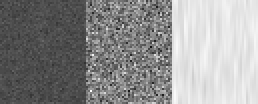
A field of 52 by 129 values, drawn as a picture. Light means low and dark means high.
It is made of 1 by 3 panels. Panel 1,1: high, fine-grained, faint in contrast. Panel 1,2: middling, fine-grained, strong in contrast. Panel 1,3: very low, streaked downward, faint in contrast.
